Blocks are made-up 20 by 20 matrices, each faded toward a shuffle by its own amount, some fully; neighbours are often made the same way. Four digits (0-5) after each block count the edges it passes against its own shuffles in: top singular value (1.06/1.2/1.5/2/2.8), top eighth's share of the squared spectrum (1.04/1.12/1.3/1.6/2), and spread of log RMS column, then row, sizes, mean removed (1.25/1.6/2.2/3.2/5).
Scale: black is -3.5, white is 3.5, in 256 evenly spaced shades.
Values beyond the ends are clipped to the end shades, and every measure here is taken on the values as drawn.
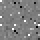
1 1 0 0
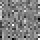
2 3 3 0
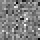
0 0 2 0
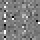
3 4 1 0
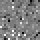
1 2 0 0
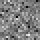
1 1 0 0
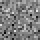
0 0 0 0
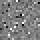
1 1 0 0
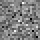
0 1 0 0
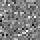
0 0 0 0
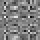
4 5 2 3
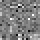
3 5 1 2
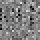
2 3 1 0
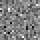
1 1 0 0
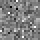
0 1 0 0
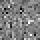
1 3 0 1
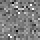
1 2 0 1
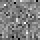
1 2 0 0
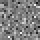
0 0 0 0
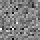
2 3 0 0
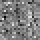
2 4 1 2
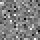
0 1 0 0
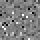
0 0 0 0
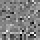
3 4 1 1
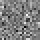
2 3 1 0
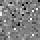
0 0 0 0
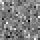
1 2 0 0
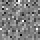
2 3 0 0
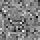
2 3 0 0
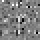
3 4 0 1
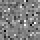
0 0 0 0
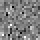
1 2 0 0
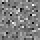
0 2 0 0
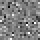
2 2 0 0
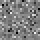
0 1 0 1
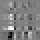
4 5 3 3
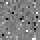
1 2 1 0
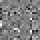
3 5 2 2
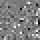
1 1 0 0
